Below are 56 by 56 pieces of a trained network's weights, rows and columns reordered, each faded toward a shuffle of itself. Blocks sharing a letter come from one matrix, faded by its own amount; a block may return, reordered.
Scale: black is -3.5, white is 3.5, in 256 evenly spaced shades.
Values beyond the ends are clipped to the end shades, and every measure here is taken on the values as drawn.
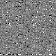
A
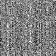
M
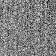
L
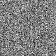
L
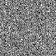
A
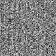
L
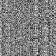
M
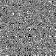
A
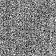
L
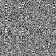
A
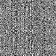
M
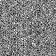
L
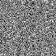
A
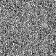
L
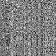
M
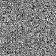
A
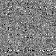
A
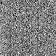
L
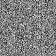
L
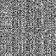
M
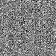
L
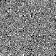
A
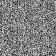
L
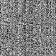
M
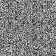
L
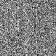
L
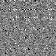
A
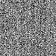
L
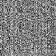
M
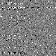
A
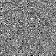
A
